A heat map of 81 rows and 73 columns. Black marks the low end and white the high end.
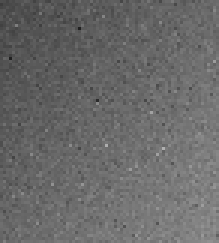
There are no regular stripes. The values follow a bell shape. Fine speckle covers the field. Values rise toward the bottom right.
